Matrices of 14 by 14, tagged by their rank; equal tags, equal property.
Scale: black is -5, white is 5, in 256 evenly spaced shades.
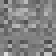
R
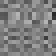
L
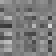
L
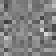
R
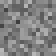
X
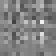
R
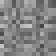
R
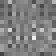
R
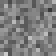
X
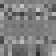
L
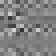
L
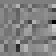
L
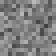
X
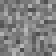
X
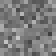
X
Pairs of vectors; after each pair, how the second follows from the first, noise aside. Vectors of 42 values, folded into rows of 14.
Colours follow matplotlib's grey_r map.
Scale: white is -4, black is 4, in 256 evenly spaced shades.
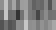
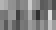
reversed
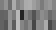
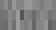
shrunk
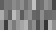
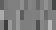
partly zeroed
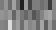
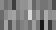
wrapped around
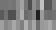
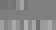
partly zeroed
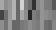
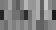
wrapped around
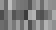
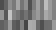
wrapped around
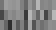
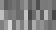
negated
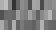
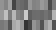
wrapped around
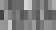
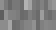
shrunk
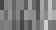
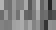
negated
